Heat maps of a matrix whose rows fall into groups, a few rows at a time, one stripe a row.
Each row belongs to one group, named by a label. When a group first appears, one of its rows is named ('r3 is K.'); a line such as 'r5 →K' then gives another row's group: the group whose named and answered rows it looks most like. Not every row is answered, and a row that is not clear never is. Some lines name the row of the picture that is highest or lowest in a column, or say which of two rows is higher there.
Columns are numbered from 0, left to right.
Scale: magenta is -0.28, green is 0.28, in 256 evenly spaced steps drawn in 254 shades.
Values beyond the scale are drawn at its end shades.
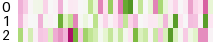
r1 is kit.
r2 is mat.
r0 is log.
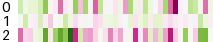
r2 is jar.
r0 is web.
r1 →jar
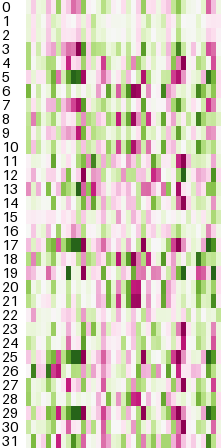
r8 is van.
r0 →mat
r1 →mat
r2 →mat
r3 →mat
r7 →mat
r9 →mat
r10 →van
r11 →web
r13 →jar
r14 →web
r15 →van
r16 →mat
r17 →jar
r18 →van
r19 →kit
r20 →van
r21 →van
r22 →van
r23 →web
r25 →jar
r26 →jar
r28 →van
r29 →jar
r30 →web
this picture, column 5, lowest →26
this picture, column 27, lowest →13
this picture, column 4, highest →26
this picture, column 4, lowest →19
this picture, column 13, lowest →13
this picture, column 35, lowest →19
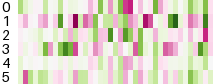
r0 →van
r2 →log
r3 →jar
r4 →van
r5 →van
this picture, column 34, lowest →1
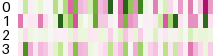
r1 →kit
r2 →van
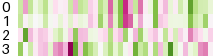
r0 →van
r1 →van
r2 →log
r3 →mat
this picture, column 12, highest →0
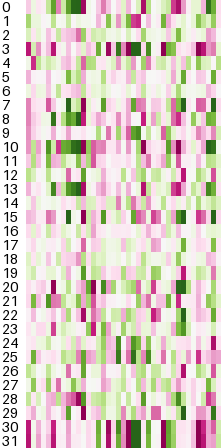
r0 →jar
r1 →van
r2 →mat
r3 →log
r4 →van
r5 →kit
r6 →mat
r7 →kit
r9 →log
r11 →jar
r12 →web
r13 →jar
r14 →van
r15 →kit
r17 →kit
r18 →mat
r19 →web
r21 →jar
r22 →kit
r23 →kit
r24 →log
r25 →log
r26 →web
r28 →mat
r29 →kit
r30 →log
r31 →log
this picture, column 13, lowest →20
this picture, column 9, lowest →28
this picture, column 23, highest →28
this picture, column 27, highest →1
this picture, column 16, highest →1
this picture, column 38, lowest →25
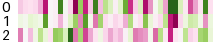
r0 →kit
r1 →web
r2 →jar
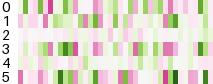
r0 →jar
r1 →kit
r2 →van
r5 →kit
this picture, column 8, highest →5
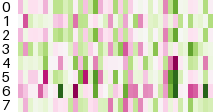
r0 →kit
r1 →van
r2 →kit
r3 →van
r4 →web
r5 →kit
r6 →kit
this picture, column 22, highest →4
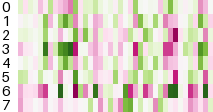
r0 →mat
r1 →jar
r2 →web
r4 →jar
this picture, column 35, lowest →6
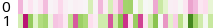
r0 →log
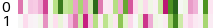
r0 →kit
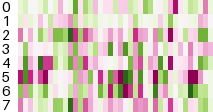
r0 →web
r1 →mat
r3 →log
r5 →log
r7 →jar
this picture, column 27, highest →6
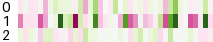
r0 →kit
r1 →kit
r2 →mat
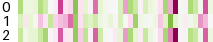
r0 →web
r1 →mat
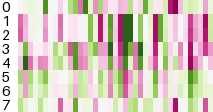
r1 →log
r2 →log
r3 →log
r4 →log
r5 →van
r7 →web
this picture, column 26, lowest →4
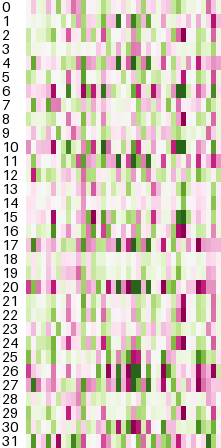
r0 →mat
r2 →web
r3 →van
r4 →log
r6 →kit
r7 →jar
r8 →web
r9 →mat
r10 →kit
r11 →log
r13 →kit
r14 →kit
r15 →kit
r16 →web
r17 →log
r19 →mat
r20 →log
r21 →web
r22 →web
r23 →mat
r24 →web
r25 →van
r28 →mat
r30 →van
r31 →jar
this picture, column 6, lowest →31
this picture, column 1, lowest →12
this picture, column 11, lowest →6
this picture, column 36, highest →31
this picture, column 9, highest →31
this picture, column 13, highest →16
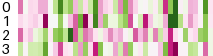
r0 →kit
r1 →kit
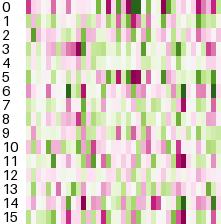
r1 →van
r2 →log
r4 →mat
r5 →van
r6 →kit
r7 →web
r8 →mat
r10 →jar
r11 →web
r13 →jar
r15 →web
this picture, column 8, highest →6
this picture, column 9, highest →13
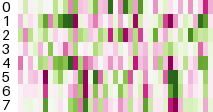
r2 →van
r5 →kit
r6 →kit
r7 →web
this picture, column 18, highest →0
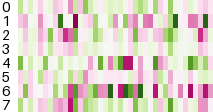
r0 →mat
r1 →kit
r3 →mat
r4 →van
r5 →jar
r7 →mat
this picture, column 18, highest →6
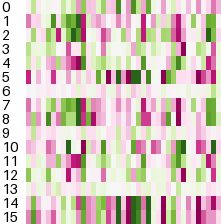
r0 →log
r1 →jar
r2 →jar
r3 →web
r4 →mat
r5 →log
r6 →van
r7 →jar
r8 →jar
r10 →kit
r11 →mat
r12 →web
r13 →mat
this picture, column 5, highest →1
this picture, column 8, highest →10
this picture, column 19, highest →2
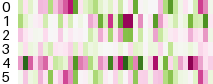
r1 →van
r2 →log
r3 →mat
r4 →log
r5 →mat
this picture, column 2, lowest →4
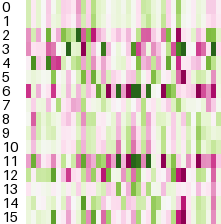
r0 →mat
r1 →mat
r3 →kit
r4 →jar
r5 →web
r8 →van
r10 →van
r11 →log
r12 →web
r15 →web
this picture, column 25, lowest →3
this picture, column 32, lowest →11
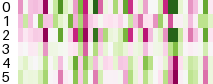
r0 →kit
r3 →kit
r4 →web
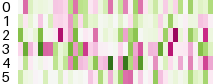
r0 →van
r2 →web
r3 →jar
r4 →log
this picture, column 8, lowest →2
